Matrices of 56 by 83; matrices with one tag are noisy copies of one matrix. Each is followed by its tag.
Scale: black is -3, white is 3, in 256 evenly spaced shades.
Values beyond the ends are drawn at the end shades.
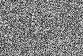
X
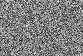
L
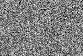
L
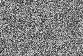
X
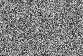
X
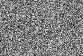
X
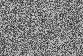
X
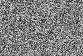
X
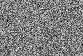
L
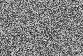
L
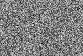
L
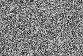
X
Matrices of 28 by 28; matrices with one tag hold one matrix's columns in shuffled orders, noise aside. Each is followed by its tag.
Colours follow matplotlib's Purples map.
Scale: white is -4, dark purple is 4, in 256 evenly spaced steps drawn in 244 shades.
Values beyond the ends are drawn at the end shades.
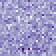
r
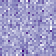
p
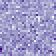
r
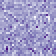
r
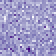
r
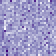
p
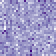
p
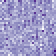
p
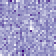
p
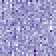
p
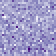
r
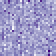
p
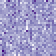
p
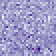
r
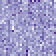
p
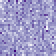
p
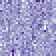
p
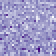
r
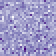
r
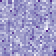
p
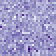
r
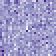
p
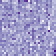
p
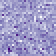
r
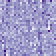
p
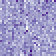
p
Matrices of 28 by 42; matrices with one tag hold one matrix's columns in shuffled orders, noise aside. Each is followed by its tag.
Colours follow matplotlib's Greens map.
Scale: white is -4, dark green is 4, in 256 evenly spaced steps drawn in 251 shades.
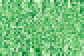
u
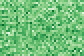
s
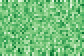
u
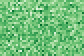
s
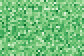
s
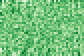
u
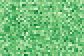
s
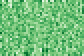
u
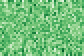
u
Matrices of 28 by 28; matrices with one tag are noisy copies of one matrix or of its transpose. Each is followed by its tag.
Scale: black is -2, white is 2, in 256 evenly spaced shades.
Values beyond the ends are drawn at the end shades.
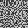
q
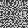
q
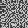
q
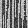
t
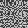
q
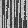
t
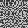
q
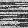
t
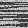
t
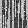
t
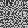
q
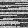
t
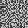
q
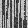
t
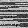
t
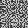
q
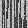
t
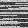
t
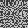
q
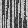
t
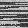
t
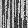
t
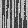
t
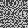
q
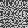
q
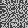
q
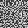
q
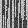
t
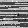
t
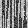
t
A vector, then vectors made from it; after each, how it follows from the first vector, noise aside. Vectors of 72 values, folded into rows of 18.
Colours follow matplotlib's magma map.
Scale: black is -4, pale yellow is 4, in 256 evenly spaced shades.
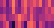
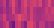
shrunk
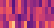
negated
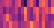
wrapped around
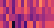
sign-scrambled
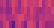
shrunk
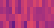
shrunk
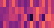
wrapped around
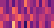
sign-scrambled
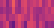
shrunk
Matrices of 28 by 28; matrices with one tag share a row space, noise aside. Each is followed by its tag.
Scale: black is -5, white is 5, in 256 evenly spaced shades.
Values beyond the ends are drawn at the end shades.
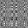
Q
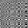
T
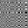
T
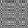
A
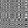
T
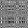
A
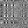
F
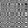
T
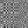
F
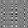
Q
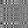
F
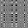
Q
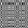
A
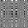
Q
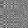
F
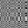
T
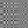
F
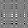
Q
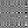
T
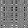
Q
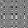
Q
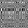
A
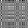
A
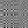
F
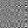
T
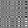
T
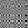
T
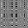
Q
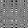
Q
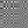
F
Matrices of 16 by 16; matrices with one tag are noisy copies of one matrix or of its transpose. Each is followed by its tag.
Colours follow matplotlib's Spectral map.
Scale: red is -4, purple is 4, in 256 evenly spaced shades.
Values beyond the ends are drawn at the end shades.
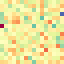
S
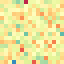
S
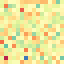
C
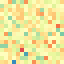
S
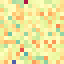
S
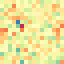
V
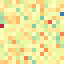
S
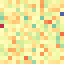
S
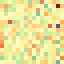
C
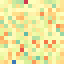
S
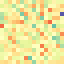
S
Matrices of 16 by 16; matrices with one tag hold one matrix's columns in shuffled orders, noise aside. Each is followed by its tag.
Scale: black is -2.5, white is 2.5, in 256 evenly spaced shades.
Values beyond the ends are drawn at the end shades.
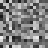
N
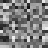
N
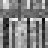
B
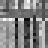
B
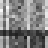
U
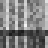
U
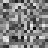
N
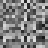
N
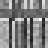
B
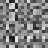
N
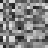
N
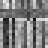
B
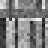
B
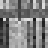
B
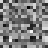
N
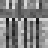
B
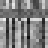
B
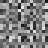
N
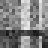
U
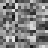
N
